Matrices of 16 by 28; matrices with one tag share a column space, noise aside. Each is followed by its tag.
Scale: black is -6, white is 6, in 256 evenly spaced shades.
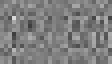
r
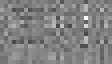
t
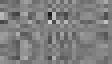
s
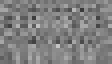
t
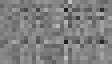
t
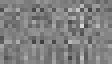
t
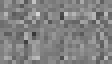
s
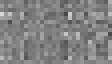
s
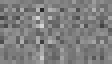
t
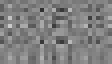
t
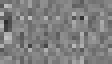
r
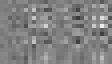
t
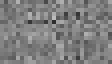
s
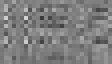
t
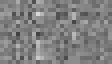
s
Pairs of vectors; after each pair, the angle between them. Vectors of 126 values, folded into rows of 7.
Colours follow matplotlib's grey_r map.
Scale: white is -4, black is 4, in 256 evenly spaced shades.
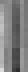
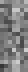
partly opposed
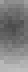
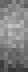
nearly opposite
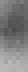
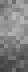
nearly opposite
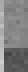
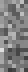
partly aligned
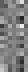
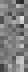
nearly opposite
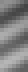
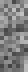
partly opposed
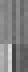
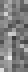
partly aligned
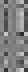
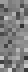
orthogonal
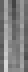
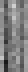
nearly opposite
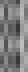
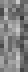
nearly opposite
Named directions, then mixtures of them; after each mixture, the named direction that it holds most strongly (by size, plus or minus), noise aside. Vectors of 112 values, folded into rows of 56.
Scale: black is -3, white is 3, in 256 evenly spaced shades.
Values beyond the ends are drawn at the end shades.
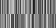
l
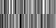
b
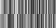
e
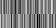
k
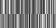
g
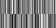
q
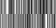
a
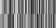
e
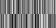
q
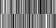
a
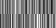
k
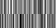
b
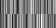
e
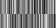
q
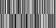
q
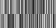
g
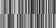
e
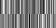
g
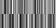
b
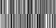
a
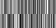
e
